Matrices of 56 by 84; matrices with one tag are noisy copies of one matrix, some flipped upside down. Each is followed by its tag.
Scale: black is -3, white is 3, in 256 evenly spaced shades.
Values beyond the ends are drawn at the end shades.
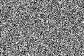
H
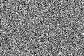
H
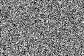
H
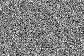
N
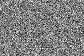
N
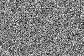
N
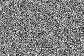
N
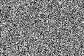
H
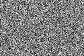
H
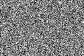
H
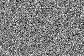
N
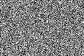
H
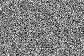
N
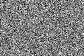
H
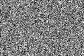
H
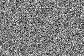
N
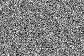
N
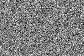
N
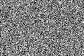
H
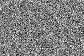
N
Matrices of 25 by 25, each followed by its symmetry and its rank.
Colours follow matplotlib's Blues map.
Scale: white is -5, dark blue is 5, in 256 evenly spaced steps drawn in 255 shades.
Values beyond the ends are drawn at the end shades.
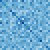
symmetric, rank five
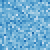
neither, full rank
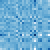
symmetric, rank three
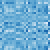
neither, rank two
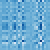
neither, rank two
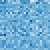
neither, rank five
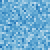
neither, full rank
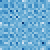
symmetric, rank three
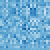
neither, rank five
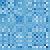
symmetric, rank three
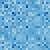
symmetric, rank three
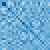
symmetric, rank five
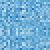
neither, rank five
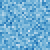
neither, full rank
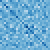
symmetric, rank five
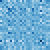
symmetric, rank three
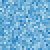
neither, full rank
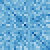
symmetric, rank five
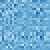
neither, rank five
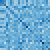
symmetric, rank five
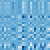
neither, rank two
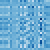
neither, rank two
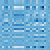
neither, rank two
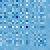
symmetric, rank three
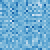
neither, rank five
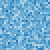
neither, full rank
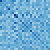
symmetric, rank five
